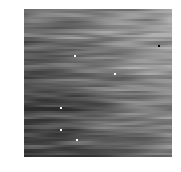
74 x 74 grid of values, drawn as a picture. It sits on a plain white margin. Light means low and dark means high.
Lone odd cells: 6, 1 higher and 5 lower than their neighbours. Ninth with the highest average: bottom left. Grain: streaks across. Ninth with the lowest average: top right. Slope: up to the bottom left. Mirror symmetry: none. Histogram: bell-shaped.
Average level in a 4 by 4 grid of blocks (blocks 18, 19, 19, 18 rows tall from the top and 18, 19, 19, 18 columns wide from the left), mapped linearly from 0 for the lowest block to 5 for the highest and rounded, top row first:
2 2 1 0
4 3 2 0
5 4 2 1
5 4 3 2
